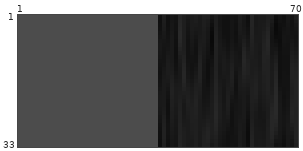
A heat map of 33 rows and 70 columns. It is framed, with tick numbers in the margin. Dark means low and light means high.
The table splits into one row of 2 panels. Panel 1,1: low, flat. Panel 1,2: very low, streaked downward, faint in contrast.
